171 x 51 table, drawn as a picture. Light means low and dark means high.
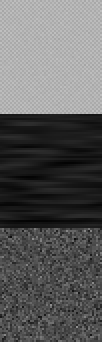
It is made of 3 by 1 panels. Panel 1,1: low, checkered, faint in contrast. Panel 2,1: very high, streaked across, faint in contrast. Panel 3,1: high, fine-grained.
